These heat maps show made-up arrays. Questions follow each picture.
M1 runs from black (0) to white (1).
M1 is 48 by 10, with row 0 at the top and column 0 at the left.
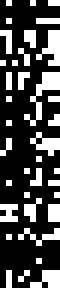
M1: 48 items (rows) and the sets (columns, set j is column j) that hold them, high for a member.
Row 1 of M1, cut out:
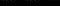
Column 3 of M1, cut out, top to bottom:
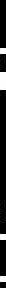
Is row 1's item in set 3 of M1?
no
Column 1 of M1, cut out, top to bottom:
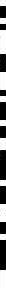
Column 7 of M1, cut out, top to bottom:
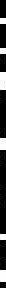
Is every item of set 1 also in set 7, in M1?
no
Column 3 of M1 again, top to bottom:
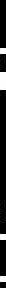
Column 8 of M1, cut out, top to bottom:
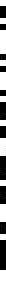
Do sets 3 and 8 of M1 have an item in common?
yes
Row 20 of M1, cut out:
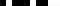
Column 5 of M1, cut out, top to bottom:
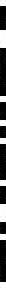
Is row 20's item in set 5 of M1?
yes
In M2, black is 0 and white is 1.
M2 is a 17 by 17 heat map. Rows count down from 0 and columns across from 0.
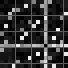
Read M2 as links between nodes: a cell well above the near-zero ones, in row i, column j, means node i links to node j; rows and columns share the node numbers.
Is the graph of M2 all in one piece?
yes
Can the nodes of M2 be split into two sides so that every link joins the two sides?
no
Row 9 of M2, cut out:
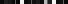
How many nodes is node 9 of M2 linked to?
3
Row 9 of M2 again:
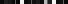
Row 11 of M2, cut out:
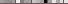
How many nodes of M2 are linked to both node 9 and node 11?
2
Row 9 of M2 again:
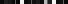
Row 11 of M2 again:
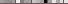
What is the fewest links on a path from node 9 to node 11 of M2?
1
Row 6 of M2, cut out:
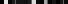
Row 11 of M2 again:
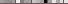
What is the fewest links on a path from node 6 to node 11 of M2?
1
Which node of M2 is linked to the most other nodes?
node 11
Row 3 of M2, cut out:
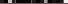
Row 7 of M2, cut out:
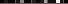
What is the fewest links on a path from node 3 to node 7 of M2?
2
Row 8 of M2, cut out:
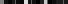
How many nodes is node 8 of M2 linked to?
3
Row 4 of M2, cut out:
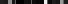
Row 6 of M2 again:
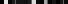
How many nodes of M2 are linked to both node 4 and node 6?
1
